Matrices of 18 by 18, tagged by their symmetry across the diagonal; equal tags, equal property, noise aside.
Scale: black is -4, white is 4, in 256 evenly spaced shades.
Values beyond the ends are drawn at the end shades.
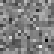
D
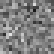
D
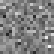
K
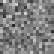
D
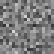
K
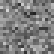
K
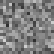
K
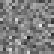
K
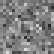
D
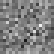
D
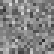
K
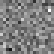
D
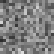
K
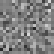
D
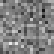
D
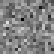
K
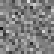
D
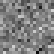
K
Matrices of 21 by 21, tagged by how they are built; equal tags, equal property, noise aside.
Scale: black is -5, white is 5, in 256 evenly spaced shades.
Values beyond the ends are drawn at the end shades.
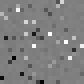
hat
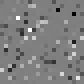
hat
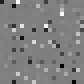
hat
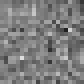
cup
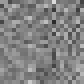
cup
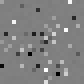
hat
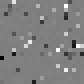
hat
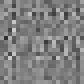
cup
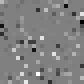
hat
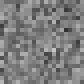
cup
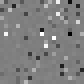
hat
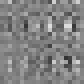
cup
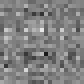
cup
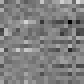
cup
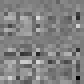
cup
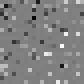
hat
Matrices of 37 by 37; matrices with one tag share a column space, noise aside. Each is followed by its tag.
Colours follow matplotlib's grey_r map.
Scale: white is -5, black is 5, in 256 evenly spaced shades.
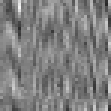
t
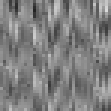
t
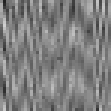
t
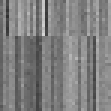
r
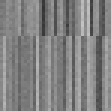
r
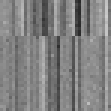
r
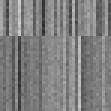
r
